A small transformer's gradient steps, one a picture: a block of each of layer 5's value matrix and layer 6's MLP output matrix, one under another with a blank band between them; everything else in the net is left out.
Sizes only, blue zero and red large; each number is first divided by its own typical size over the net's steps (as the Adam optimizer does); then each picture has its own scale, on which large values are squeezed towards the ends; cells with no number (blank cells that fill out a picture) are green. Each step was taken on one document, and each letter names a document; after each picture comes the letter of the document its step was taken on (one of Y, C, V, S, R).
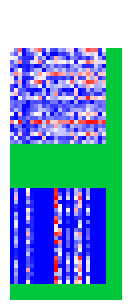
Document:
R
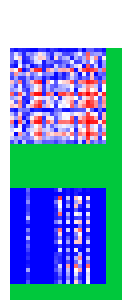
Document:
R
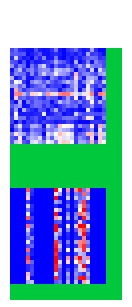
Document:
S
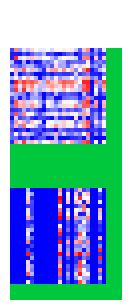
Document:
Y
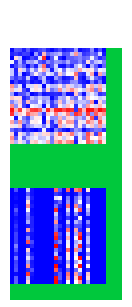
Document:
S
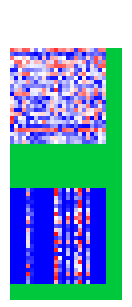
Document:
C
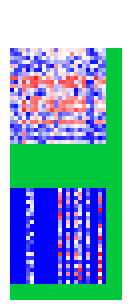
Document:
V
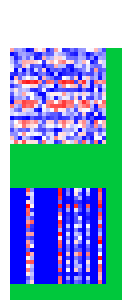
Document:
Y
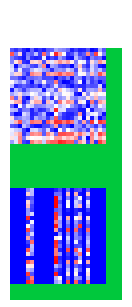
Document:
S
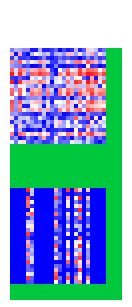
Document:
S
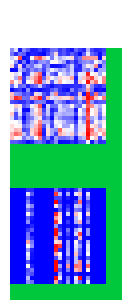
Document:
R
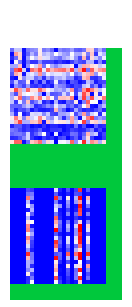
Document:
R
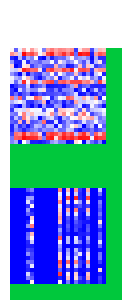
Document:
V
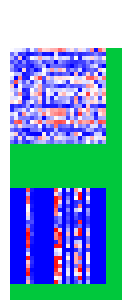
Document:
R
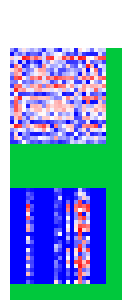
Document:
C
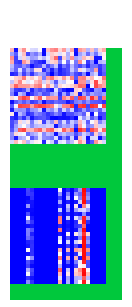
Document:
C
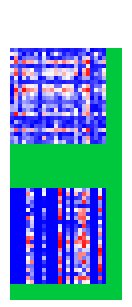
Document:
Y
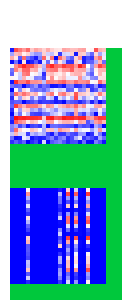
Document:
C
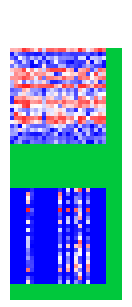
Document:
C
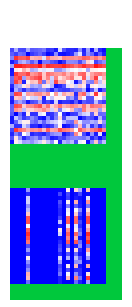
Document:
C
